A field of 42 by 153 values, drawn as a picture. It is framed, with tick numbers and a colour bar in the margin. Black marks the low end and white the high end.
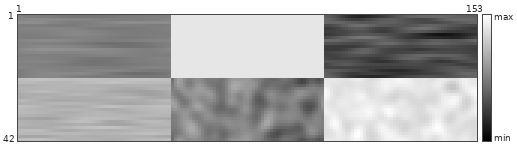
It is made of 2 by 3 panels. Panel 1,1: middling, streaked across, faint in contrast. Panel 1,2: very high, flat. Panel 1,3: low, streaked across. Panel 2,1: high, streaked across, faint in contrast. Panel 2,2: middling, blotchy. Panel 2,3: very high, blotchy, faint in contrast.
